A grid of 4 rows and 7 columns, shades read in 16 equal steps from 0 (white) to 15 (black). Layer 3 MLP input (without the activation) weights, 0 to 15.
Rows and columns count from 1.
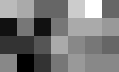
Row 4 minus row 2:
-7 7 -2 0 1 2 1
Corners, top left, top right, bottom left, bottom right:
4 9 7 7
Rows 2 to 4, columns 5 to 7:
5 5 6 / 7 8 9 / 6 7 7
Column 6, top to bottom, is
0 5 8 7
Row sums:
39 60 63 62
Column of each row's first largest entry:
3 1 1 2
